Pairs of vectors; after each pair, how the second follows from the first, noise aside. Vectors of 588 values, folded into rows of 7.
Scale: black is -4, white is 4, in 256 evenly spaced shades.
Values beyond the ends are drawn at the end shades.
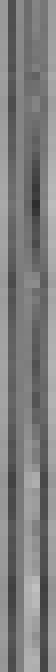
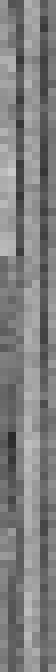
wrapped around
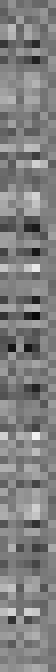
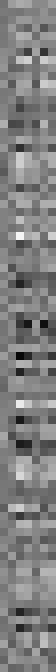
reversed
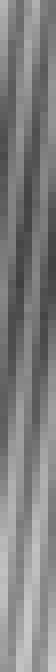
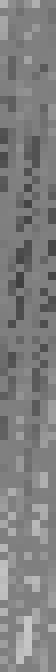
partly zeroed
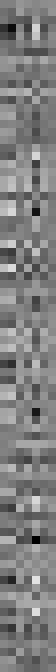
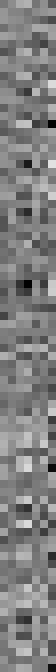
wrapped around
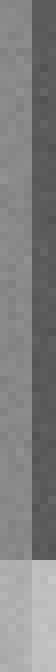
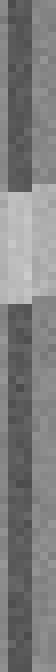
wrapped around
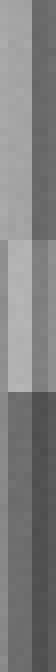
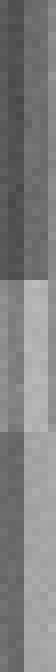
reversed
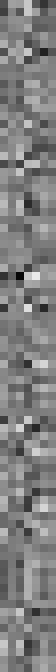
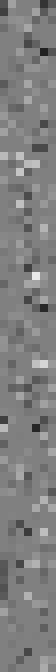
partly zeroed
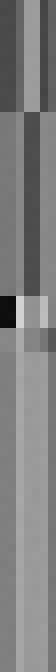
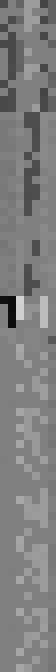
partly zeroed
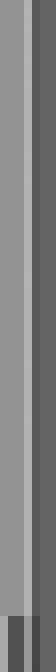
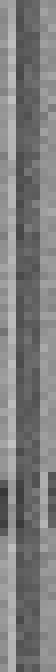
wrapped around
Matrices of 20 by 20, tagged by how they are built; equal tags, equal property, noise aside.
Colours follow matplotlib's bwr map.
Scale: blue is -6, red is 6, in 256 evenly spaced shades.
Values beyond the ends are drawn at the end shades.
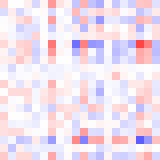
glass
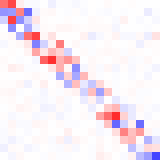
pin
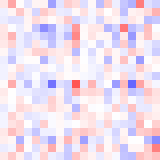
glass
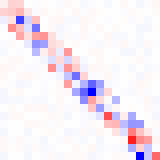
pin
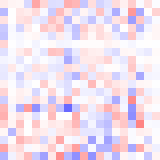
glass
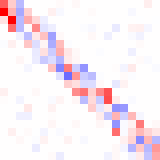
pin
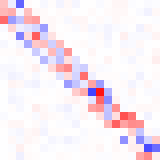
pin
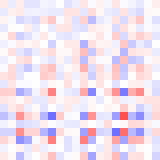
glass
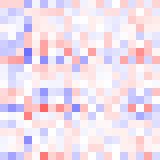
glass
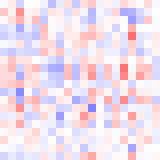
glass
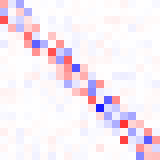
pin
